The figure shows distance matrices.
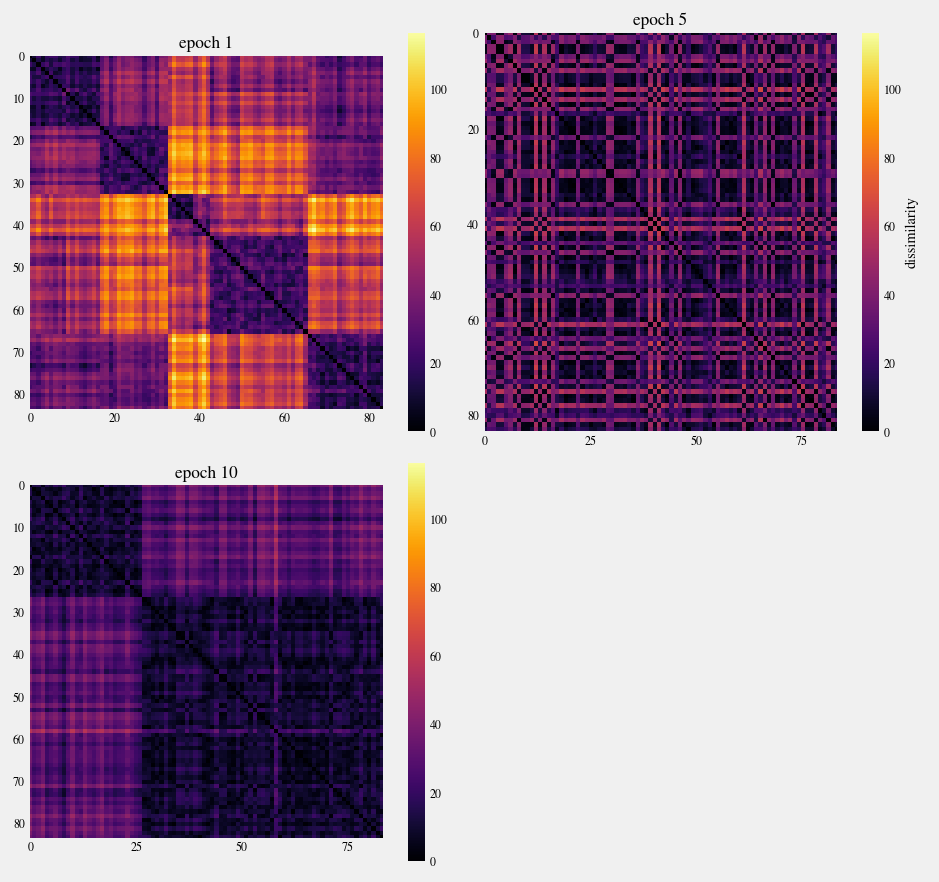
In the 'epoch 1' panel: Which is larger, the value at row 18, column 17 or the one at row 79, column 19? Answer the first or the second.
the second
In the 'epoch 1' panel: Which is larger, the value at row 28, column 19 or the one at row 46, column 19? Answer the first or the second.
the second
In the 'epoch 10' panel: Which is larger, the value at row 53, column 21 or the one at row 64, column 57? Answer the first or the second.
the first
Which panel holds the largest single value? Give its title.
epoch 1
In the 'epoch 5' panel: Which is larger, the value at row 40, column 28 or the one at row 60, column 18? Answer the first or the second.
the second
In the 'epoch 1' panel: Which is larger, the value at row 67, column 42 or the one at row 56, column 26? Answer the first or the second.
the first
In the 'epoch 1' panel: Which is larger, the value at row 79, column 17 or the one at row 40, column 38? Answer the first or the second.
the second
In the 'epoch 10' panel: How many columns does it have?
84
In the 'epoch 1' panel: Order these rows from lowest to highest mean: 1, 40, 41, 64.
1, 64, 40, 41
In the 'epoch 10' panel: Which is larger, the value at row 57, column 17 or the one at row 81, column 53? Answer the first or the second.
the first
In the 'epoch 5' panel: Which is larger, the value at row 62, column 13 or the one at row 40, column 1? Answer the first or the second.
the second
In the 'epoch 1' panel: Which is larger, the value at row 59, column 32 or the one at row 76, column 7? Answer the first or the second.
the first
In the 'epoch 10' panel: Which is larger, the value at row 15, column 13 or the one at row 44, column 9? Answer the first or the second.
the second
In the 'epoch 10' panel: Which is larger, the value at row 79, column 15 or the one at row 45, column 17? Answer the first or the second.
the second
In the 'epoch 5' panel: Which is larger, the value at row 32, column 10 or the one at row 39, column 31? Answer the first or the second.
the second
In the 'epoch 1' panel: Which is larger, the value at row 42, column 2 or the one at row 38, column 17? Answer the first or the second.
the second
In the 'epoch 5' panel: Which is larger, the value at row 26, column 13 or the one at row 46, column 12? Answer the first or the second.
the second
